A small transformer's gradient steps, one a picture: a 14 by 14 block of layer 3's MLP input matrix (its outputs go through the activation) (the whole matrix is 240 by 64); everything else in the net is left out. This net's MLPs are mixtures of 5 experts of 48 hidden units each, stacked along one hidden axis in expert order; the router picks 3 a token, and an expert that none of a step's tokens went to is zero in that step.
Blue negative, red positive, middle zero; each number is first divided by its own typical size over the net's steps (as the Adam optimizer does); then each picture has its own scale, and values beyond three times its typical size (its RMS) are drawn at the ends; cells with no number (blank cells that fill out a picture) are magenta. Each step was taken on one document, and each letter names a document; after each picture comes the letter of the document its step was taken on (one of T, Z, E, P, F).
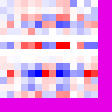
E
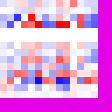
E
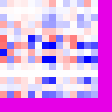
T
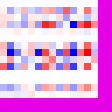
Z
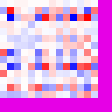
Z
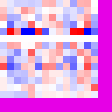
Z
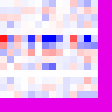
T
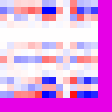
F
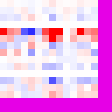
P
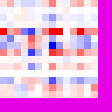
P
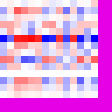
F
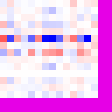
T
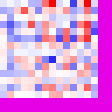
Z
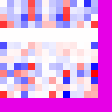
E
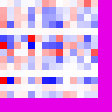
T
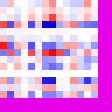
T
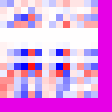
E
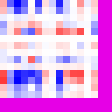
E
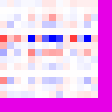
T
